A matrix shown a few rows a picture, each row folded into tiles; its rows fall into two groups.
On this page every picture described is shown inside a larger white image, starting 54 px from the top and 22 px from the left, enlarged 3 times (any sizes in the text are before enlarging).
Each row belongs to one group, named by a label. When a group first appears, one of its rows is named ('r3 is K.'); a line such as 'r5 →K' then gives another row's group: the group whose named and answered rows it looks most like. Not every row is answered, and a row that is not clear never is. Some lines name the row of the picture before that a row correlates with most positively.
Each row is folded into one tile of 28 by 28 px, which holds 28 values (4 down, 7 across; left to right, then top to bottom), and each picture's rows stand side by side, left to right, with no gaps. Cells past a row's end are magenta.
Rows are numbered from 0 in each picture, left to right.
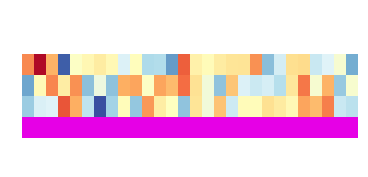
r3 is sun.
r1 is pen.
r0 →sun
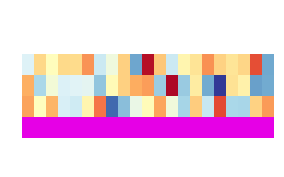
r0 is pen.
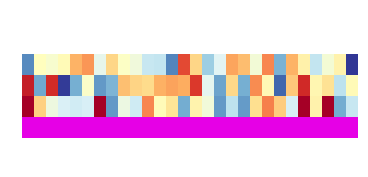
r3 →sun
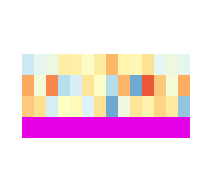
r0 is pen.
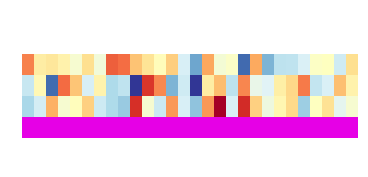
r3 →pen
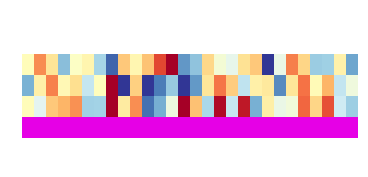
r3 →sun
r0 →sun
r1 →pen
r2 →sun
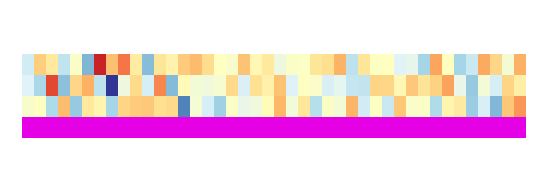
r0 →pen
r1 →sun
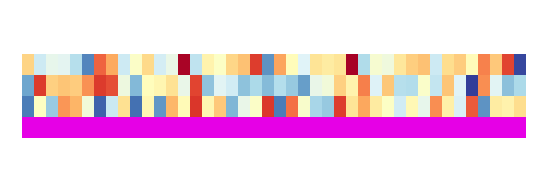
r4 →pen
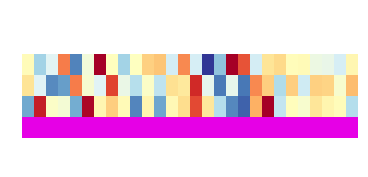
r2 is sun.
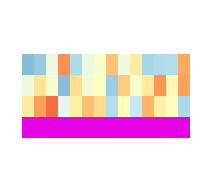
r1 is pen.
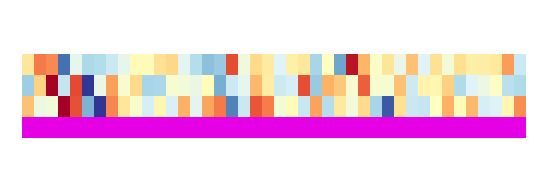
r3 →pen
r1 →pen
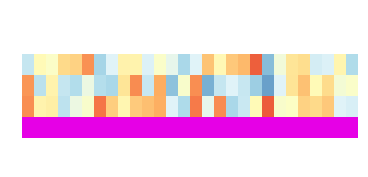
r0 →pen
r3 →sun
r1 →sun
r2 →pen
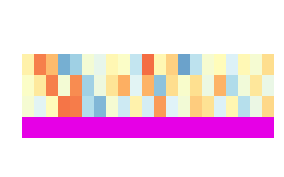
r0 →sun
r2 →pen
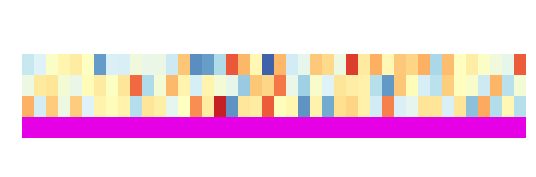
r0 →sun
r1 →pen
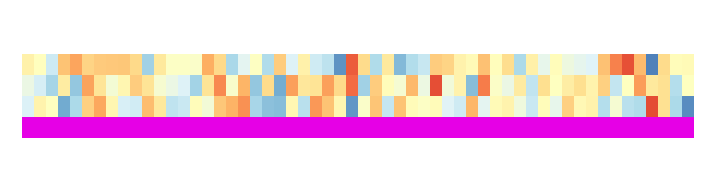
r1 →sun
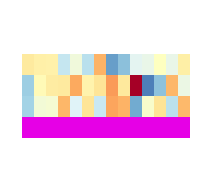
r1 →pen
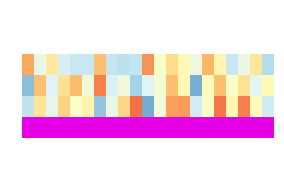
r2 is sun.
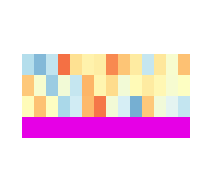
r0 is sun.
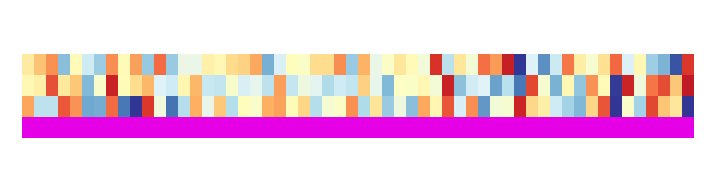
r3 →pen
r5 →pen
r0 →sun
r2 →pen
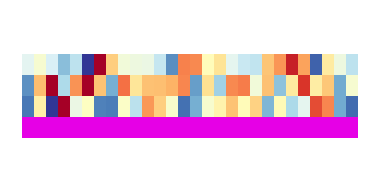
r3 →sun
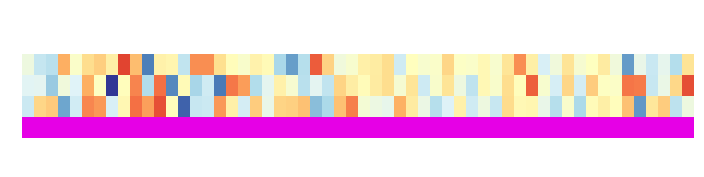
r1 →sun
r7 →pen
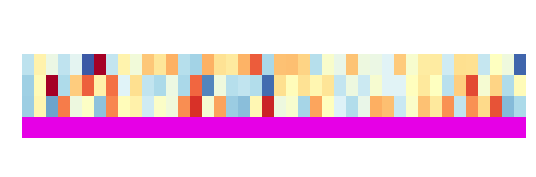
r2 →pen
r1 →pen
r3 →sun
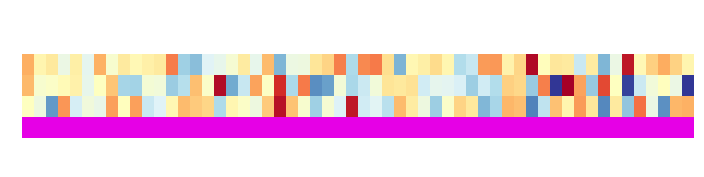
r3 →pen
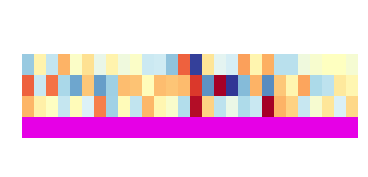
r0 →pen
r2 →pen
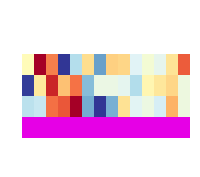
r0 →sun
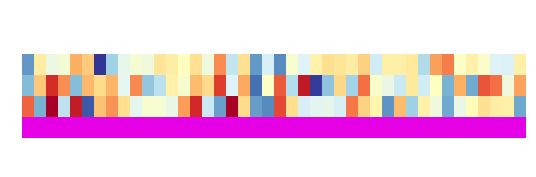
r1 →pen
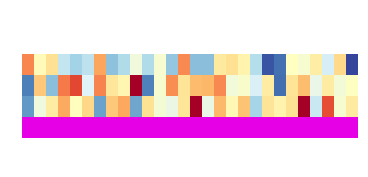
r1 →pen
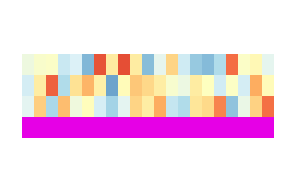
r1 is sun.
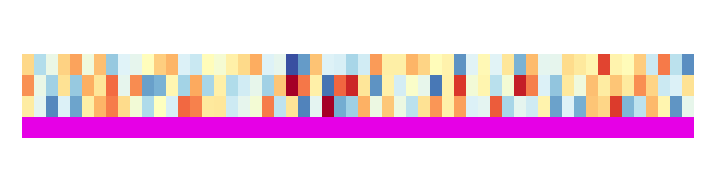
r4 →pen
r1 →pen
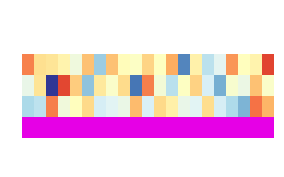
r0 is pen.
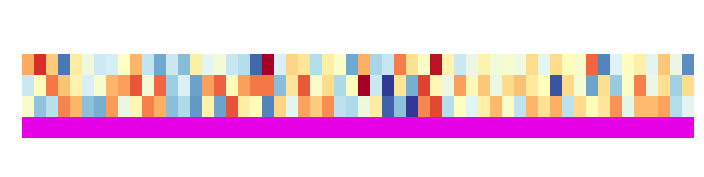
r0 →sun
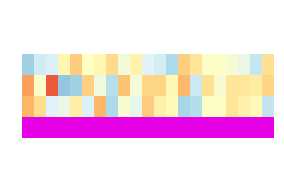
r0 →pen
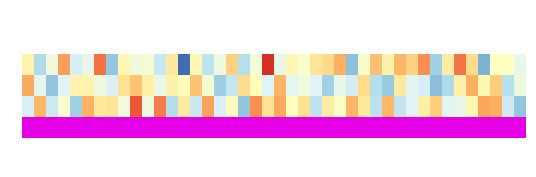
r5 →sun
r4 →pen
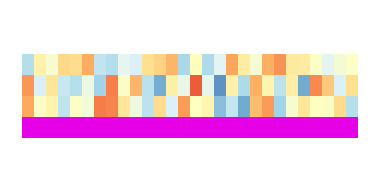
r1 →pen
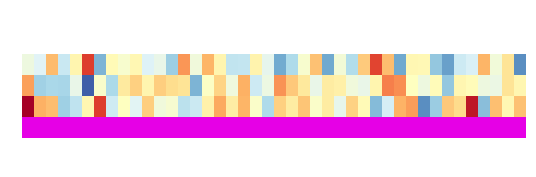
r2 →sun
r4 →sun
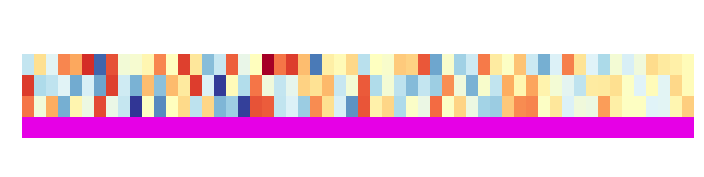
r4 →pen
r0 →pen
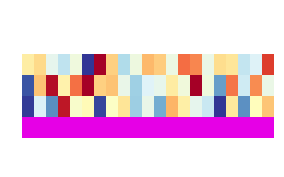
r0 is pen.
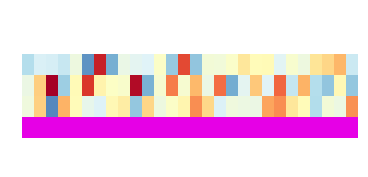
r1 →pen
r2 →pen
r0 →pen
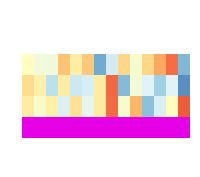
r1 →pen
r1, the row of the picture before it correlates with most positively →3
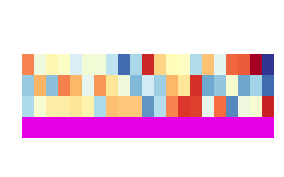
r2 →pen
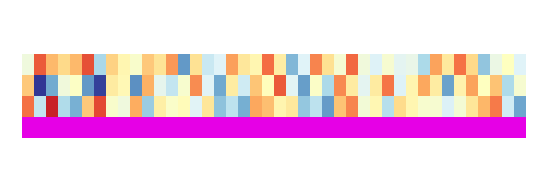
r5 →sun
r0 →pen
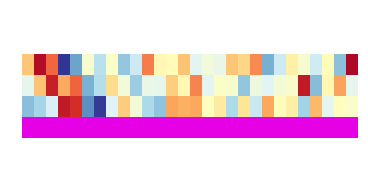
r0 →sun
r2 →pen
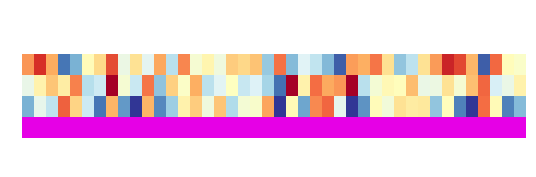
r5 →sun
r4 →sun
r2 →pen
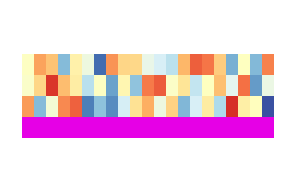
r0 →sun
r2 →sun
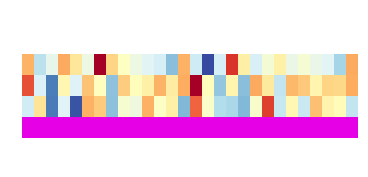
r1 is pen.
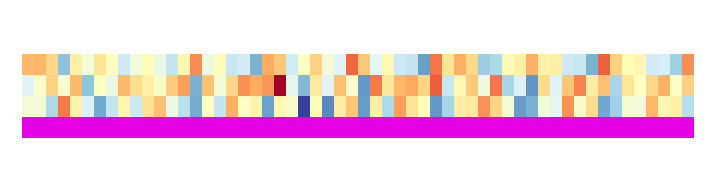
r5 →sun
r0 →sun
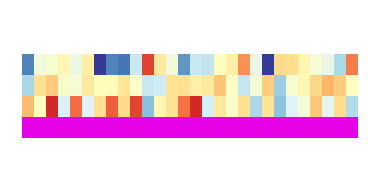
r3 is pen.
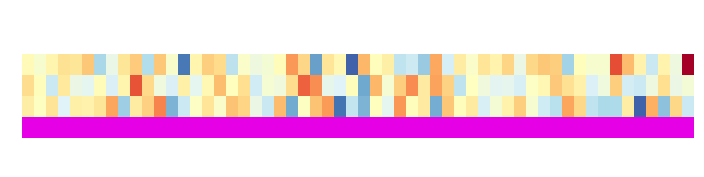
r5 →pen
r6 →sun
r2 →sun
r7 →sun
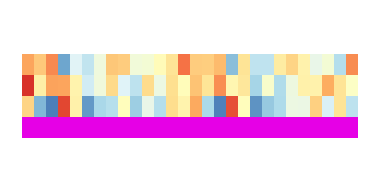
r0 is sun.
